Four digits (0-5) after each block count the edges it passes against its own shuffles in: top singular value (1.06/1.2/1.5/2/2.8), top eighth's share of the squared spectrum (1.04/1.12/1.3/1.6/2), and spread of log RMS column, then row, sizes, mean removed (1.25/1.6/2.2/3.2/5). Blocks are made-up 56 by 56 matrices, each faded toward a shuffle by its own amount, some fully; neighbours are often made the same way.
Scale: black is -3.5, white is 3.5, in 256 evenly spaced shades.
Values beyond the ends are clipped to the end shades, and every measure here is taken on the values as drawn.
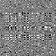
4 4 2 3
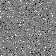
0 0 0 0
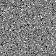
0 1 1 0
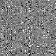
3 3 2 1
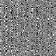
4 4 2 1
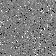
1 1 0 0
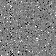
2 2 1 0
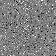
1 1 0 0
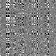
4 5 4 2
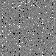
2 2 1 0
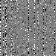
2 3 3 0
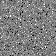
0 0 0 0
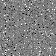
1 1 1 0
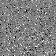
1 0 0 0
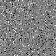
3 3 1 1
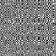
5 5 3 3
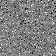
0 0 0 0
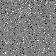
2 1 0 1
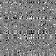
4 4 2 2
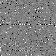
3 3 0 1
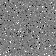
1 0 0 0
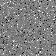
2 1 0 0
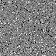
2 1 0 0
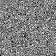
2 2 0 0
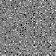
3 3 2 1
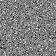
0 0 0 0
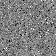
0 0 0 0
